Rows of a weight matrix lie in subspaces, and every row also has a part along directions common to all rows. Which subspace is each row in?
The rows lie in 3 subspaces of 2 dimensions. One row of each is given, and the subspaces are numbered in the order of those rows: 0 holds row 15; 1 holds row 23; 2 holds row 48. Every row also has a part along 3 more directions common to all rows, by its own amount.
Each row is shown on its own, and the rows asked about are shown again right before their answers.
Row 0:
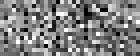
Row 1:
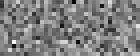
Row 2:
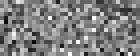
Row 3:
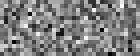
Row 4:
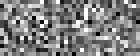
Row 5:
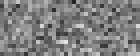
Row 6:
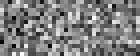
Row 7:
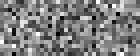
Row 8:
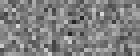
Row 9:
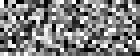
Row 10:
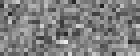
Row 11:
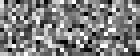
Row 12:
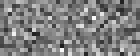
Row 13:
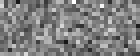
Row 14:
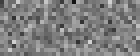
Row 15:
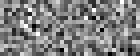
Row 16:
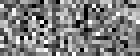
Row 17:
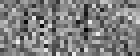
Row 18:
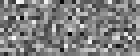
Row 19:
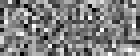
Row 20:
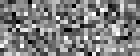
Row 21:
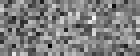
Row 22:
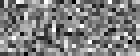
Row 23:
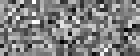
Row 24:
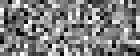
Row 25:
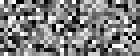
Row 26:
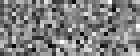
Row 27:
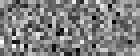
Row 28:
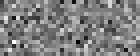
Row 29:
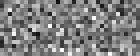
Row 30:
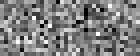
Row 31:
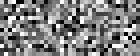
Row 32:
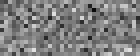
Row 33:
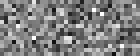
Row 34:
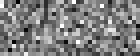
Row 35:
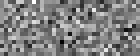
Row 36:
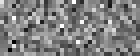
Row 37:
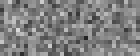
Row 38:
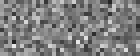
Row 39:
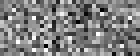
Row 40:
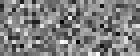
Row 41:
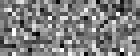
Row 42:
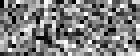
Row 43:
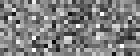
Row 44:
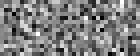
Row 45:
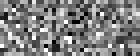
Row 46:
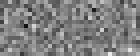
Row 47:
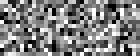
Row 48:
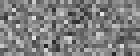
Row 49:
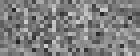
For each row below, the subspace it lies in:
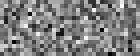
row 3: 0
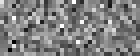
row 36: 1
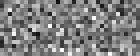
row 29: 0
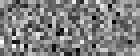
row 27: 0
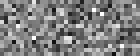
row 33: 2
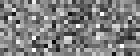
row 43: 2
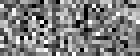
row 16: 2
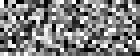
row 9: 1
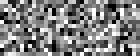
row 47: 2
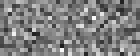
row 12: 0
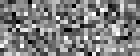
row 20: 2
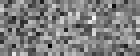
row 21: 0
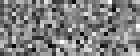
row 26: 1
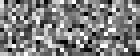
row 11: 1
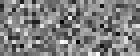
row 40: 1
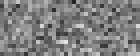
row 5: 1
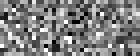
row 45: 2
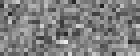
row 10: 1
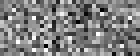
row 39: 2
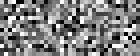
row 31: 1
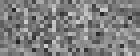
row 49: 2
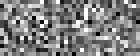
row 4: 2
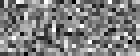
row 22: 1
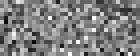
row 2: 0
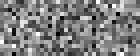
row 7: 0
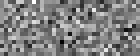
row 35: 1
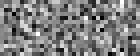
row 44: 0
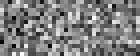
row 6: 0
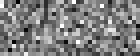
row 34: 1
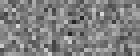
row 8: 2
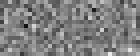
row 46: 0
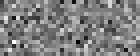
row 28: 1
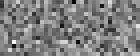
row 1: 1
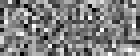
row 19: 0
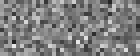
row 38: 1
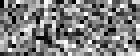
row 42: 1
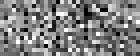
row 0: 2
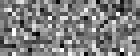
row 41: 0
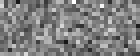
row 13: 1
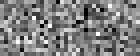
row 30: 2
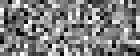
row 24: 0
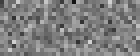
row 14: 1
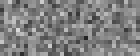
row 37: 0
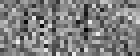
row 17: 2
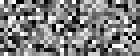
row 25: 1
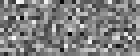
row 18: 1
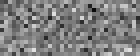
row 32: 0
